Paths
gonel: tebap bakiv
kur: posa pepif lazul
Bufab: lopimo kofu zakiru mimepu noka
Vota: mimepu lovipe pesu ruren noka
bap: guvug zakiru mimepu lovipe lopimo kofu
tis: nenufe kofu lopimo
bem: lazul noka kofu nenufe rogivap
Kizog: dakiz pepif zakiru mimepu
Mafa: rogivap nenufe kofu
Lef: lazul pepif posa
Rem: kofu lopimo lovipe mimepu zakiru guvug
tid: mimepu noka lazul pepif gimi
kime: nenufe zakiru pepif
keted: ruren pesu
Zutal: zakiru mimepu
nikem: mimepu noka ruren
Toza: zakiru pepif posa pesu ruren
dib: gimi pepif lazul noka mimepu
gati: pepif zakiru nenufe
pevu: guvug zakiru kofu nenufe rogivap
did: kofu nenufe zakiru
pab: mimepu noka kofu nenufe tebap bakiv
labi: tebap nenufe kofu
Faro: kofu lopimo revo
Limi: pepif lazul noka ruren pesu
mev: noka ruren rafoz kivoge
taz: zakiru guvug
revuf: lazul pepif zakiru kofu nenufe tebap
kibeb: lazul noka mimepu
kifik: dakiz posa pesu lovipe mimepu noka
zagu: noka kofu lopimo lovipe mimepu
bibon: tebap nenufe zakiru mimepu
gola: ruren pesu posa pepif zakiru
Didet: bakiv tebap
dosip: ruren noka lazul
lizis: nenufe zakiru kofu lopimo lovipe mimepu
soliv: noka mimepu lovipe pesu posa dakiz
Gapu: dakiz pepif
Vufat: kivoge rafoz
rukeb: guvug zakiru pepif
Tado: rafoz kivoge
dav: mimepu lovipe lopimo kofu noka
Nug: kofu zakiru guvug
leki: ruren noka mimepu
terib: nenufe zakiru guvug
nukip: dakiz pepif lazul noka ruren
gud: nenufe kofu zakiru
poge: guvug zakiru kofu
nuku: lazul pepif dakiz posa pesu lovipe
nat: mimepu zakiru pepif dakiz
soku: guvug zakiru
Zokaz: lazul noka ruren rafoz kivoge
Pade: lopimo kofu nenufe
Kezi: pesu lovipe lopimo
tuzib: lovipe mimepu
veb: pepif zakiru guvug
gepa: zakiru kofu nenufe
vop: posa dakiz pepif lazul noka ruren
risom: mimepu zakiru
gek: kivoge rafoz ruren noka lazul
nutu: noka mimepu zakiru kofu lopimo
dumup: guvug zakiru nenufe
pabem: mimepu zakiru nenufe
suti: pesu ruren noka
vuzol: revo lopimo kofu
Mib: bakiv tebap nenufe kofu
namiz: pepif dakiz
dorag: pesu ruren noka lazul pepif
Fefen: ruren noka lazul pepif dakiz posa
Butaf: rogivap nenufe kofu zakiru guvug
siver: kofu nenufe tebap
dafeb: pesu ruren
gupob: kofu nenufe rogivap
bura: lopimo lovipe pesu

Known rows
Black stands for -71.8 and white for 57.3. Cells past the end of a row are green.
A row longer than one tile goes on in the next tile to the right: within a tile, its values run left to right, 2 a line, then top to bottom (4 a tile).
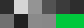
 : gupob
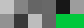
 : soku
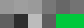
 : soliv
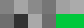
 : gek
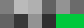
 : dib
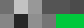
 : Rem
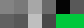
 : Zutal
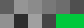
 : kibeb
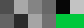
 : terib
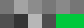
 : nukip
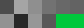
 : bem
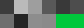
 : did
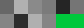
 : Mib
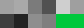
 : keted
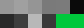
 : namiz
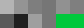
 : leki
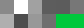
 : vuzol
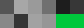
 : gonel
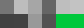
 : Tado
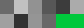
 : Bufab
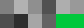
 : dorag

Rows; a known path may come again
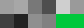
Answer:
keted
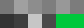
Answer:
Gapu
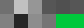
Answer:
Rem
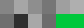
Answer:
gek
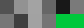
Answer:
gepa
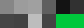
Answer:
pabem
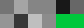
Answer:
Didet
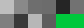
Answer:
rukeb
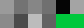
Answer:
taz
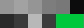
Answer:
namiz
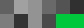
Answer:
revuf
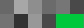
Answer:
nuku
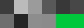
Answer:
did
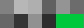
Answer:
dib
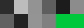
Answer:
gud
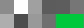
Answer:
vuzol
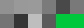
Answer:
nutu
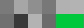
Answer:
Vufat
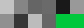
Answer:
soku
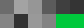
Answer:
Nug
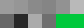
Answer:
mev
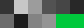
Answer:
siver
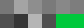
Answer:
nukip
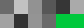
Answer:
Bufab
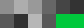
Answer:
pab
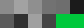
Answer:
Limi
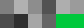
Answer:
dorag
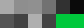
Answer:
veb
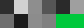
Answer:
tis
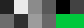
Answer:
Mafa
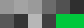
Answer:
tid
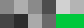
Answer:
suti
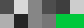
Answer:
Pade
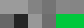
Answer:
Fefen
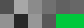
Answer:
bem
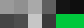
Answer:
risom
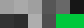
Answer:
Vota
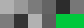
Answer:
bap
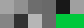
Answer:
dumup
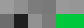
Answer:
dosip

